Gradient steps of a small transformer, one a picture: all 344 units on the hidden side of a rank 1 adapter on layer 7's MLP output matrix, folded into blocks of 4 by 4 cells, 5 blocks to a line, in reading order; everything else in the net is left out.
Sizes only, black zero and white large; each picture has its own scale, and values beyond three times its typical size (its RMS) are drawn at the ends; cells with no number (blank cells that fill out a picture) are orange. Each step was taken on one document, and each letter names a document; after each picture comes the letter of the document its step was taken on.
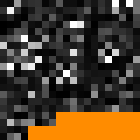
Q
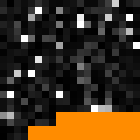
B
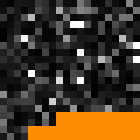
B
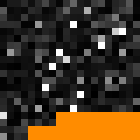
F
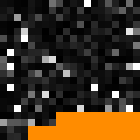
Q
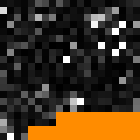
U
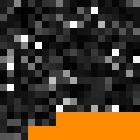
Q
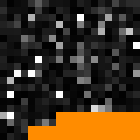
B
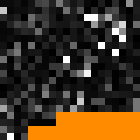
U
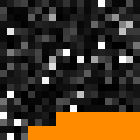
F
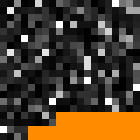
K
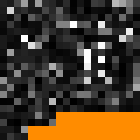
K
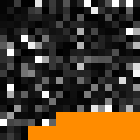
B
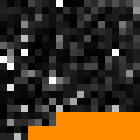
Q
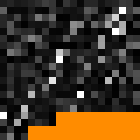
F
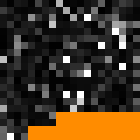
U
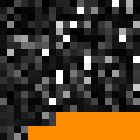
K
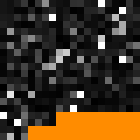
F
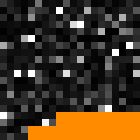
B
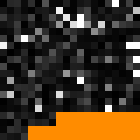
B
